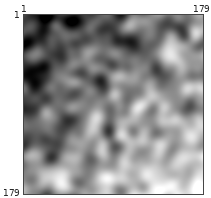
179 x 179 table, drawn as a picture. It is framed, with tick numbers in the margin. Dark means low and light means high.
The top left is the ninth with the lowest average. The values follow a bell shape. No lone cell stands out from its neighbours. There is an overall slope up to the bottom right. The ninth with the highest average is the bottom right.
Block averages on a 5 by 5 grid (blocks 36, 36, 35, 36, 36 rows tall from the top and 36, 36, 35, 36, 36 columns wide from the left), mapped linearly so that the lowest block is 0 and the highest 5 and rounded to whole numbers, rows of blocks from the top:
01123
02223
12343
13344
33455
